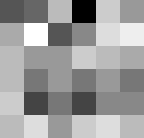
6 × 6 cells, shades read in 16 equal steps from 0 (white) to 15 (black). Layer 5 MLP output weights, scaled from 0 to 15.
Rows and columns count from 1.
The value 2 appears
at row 2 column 5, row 6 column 2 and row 6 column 5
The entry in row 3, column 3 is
6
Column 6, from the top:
6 1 5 8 7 4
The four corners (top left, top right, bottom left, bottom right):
10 6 4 4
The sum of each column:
30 36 40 47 24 31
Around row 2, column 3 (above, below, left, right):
4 6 0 7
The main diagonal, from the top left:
10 0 6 8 7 4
